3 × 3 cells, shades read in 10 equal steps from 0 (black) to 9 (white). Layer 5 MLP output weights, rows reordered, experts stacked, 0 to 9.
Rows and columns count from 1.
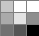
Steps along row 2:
up down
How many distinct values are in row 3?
3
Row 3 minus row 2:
-2 -5 -5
